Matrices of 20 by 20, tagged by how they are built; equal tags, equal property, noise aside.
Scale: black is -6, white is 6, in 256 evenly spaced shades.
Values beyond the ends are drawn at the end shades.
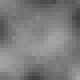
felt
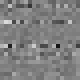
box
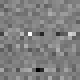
box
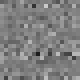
box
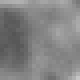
felt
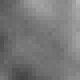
felt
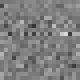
box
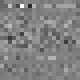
box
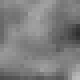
felt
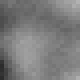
felt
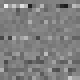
box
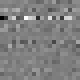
box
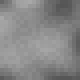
felt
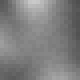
felt
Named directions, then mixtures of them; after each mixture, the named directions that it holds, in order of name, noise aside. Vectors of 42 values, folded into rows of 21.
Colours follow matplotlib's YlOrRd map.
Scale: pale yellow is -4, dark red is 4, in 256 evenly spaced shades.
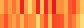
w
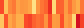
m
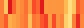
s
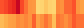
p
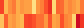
m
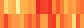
m, p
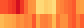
p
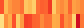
m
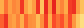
w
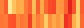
p, s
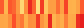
w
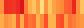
p, w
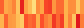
m, w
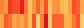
p, s, w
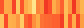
m, w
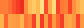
m, p, w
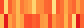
m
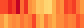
p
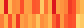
m, s, w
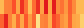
w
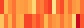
m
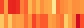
m, p, s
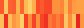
m, s, w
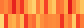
m, p, w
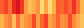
p, w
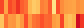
m, p, s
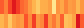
m, p, s
